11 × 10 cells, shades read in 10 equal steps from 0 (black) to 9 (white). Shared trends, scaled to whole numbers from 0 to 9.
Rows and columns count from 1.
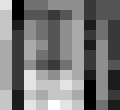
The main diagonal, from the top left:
8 0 5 4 3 5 6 1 5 2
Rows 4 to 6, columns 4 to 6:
4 3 5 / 5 3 5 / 4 3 5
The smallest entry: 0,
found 5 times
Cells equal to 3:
13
